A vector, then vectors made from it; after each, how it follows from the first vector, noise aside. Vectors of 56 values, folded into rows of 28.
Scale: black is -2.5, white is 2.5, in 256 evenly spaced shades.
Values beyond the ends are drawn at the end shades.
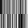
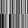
wrapped around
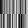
copied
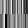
wrapped around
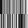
copied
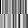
sign-scrambled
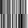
copied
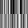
wrapped around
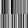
wrapped around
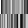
sign-scrambled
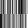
wrapped around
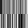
copied
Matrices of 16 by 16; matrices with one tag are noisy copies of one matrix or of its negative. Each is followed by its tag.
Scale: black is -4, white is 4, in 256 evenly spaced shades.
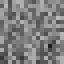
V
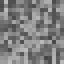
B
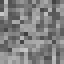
B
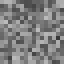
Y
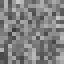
V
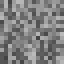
V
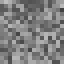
Y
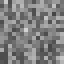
V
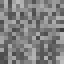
V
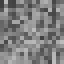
B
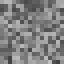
Y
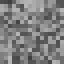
Y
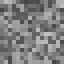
Y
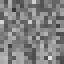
V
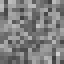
B
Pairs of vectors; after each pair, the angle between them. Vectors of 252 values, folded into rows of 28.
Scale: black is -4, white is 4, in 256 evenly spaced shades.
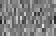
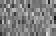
partly aligned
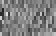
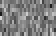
partly aligned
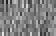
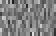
partly opposed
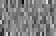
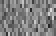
partly opposed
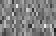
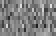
partly opposed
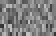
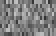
orthogonal
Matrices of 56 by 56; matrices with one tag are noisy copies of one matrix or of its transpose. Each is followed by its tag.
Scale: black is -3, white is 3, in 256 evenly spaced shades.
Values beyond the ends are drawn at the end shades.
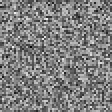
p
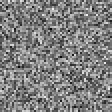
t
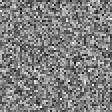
p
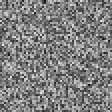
p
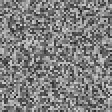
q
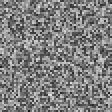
q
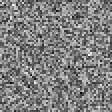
p
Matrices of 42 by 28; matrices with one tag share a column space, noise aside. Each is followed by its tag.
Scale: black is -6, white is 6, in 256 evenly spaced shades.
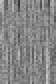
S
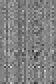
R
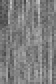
S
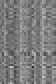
R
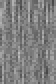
S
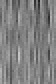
S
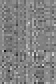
R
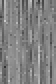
S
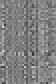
R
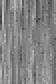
S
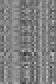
R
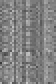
R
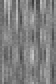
S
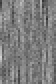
S
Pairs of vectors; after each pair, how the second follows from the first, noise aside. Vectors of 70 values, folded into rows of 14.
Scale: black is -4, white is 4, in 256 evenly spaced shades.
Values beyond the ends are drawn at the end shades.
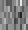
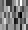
scaled up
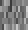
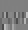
partly zeroed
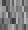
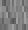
shrunk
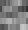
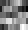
scaled up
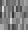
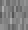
shrunk
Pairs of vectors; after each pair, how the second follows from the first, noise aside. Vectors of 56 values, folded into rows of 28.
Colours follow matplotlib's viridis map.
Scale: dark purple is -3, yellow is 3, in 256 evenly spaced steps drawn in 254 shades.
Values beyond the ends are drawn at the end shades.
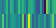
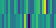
negated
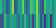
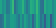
shrunk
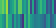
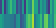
wrapped around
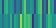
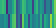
wrapped around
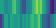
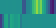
partly zeroed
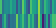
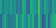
shrunk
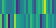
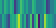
wrapped around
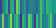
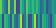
negated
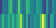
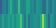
shrunk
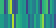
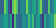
negated
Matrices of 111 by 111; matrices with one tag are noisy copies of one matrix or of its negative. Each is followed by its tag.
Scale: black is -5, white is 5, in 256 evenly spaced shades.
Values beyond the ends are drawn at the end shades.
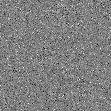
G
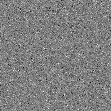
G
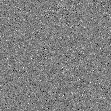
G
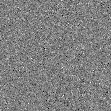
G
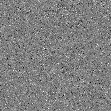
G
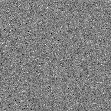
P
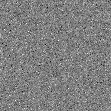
P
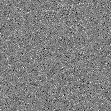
G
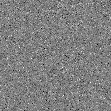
G
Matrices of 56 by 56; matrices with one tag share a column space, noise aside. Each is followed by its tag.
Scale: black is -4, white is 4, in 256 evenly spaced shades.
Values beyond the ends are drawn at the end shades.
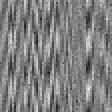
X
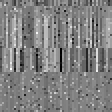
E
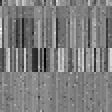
E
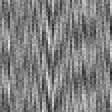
X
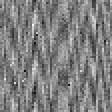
X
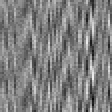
X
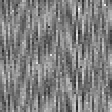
X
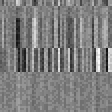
E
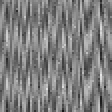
X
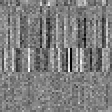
E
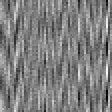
X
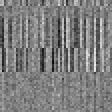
E
